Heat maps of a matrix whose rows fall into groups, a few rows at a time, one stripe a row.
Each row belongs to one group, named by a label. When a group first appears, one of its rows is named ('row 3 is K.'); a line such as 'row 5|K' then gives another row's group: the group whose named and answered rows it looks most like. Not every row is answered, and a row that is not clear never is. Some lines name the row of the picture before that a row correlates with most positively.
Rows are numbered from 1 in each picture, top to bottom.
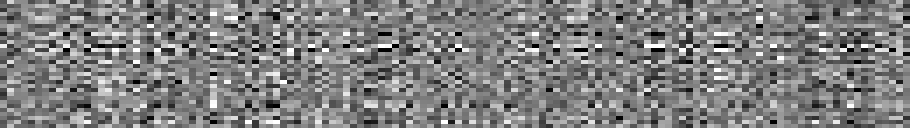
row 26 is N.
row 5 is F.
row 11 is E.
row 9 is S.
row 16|E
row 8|E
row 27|N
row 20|S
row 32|E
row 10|F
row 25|S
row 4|N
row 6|F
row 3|S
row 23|E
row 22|N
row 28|E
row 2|F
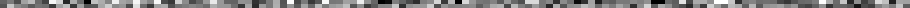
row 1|S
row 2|E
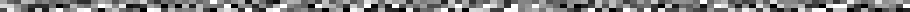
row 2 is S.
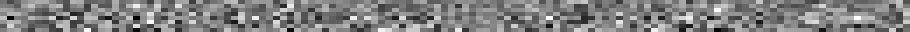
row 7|E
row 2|S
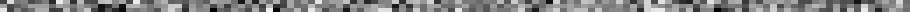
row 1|E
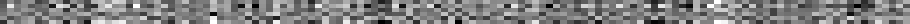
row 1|S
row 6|S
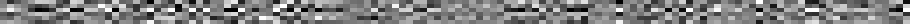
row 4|F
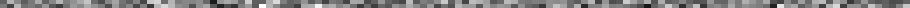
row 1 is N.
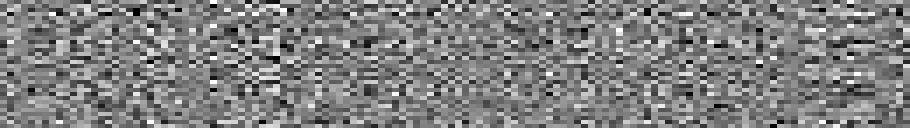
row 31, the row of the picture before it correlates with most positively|1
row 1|N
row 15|N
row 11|E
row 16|F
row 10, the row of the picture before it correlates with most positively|2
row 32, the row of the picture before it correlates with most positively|2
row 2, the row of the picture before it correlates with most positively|1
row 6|E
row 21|N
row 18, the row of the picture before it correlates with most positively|2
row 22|E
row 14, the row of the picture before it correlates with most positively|1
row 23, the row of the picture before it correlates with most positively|1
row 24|E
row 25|F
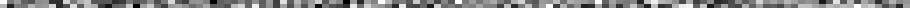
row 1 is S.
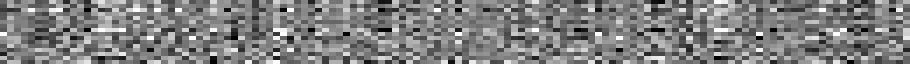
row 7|E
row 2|E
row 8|S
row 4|S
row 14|S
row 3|S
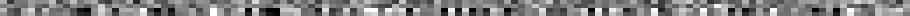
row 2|S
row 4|N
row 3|N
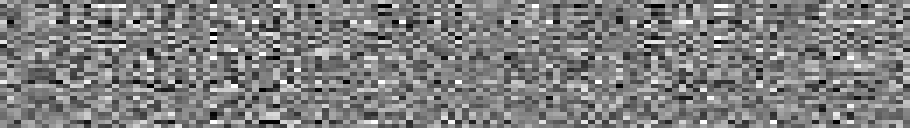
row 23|N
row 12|S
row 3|F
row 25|E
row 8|N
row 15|N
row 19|E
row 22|F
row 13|F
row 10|S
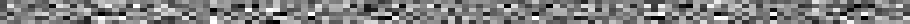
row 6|N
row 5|S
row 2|E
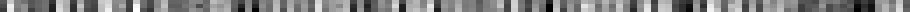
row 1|E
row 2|E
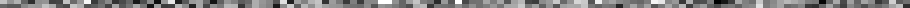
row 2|F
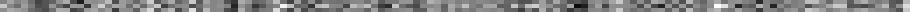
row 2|S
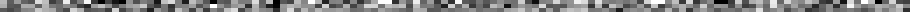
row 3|F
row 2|N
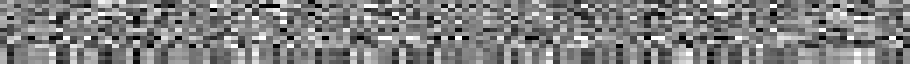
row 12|F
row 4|S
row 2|N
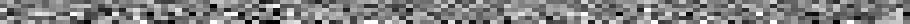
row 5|E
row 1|N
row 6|N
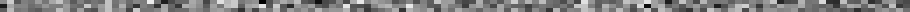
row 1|N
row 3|E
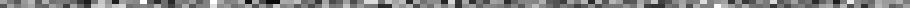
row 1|N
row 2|S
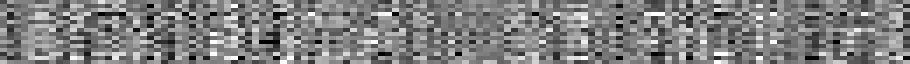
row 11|N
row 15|F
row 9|N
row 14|S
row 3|S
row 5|F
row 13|N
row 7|F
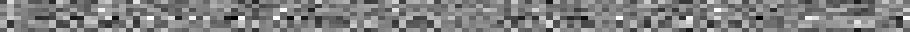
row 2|N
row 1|E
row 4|E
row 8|E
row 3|S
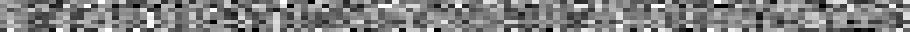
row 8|E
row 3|N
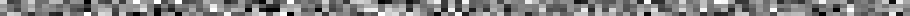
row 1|S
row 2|N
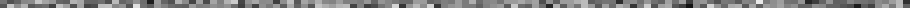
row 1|F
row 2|E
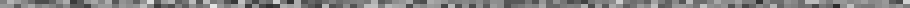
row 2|N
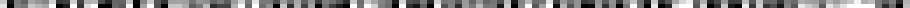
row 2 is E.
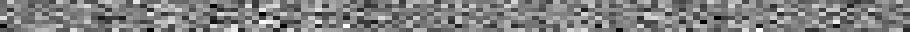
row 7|S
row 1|E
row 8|F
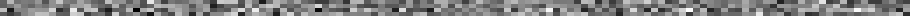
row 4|F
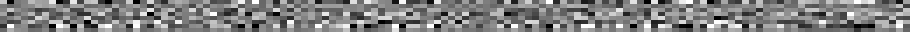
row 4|N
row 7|E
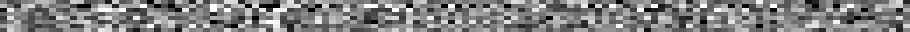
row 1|F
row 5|E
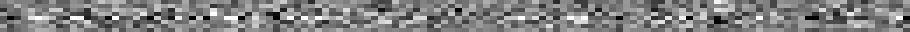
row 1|S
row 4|N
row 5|F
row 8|F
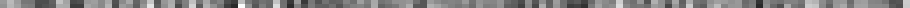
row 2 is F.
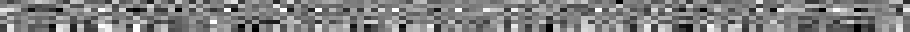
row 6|N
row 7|E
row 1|F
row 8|E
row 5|E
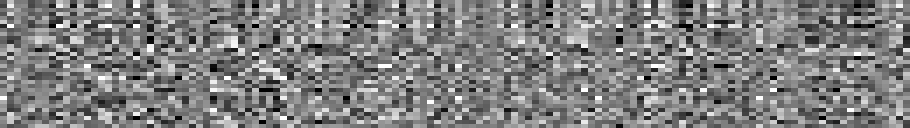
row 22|E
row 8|F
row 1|E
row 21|N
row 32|F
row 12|N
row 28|N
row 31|N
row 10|F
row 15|E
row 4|E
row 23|N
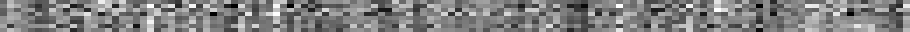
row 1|S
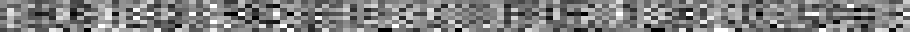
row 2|N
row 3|E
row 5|E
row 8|S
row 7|S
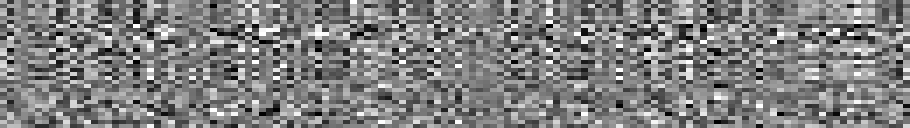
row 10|E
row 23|N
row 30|E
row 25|S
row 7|E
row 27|F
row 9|N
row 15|E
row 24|S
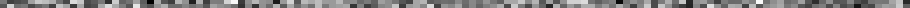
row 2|E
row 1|F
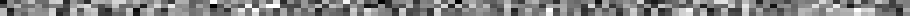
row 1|S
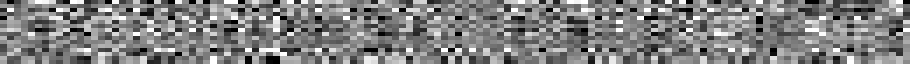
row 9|S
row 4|F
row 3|E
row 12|S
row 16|N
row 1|F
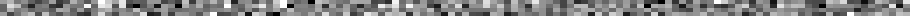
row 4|N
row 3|E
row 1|S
